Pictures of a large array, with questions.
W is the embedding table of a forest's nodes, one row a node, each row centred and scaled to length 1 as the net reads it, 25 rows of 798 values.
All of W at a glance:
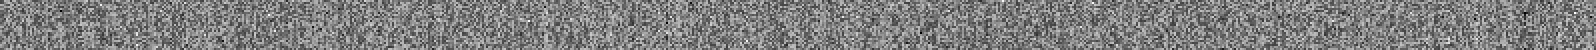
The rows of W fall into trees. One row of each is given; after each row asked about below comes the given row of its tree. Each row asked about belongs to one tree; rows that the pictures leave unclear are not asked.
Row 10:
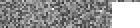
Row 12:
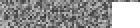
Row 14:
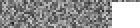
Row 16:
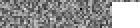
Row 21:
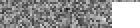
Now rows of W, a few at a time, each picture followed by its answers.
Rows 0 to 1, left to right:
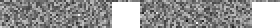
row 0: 12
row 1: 21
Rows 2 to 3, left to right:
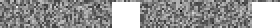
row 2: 16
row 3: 10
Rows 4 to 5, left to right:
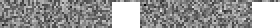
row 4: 16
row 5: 21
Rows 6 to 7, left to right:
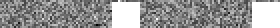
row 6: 14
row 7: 10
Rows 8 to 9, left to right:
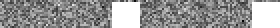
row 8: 12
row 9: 10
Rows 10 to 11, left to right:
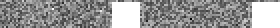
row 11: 12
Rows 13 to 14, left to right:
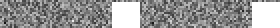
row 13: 16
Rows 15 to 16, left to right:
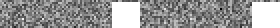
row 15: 14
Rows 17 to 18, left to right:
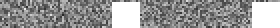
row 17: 16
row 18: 12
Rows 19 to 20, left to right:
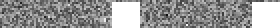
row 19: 21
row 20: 12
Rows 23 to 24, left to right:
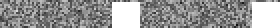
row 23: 16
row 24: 10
